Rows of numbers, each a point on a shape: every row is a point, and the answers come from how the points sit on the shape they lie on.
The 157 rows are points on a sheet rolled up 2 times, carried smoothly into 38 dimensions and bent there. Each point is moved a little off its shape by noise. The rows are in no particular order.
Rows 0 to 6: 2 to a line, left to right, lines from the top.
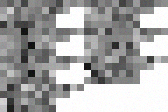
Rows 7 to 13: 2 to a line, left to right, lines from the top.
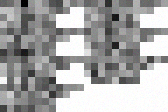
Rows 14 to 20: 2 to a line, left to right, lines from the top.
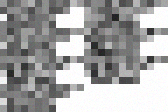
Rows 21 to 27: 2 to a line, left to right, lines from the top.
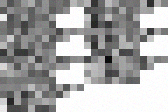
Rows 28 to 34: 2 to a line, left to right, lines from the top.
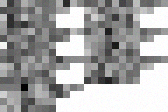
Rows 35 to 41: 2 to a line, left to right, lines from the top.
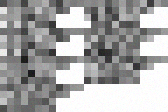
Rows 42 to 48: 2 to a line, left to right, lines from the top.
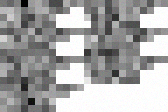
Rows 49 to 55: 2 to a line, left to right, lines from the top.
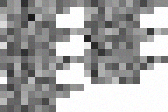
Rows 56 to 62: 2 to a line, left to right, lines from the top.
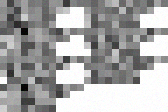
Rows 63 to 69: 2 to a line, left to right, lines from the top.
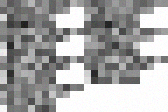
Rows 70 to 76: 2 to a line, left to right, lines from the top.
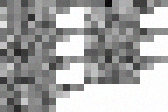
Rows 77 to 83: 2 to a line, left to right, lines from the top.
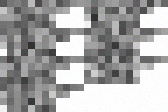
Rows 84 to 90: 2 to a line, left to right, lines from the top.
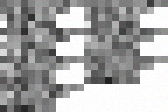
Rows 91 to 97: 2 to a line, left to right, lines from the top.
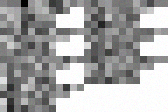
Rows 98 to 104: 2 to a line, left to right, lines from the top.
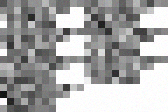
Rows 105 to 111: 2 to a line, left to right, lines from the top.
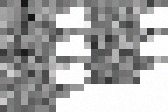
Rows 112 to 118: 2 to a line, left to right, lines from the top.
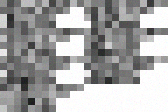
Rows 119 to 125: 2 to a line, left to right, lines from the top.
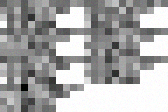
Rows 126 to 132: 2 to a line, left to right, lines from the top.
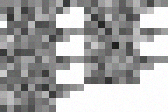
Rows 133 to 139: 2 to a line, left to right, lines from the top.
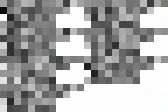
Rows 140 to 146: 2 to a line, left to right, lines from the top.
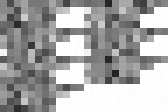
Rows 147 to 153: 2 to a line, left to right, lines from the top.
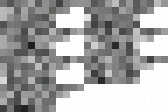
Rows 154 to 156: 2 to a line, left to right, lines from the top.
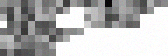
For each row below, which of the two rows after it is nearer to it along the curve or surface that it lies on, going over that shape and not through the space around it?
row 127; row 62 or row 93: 93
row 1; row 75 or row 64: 64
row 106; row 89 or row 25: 89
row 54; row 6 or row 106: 6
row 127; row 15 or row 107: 107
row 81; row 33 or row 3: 3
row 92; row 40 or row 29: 40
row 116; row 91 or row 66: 66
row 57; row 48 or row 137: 48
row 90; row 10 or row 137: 10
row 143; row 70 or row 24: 70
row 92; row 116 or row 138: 138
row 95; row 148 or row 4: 148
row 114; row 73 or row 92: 73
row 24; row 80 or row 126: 126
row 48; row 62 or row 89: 89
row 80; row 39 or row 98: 39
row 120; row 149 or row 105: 105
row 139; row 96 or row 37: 37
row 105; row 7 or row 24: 24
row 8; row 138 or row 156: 156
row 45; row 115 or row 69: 115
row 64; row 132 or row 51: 51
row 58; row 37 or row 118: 37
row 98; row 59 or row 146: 59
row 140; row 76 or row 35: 76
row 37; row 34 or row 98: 98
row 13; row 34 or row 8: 8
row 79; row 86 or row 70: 86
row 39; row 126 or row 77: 77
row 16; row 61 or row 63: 63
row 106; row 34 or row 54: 54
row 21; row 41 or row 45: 41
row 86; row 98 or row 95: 98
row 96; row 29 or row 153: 29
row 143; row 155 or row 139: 139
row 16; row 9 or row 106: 106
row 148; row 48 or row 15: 15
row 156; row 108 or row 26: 108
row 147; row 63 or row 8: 63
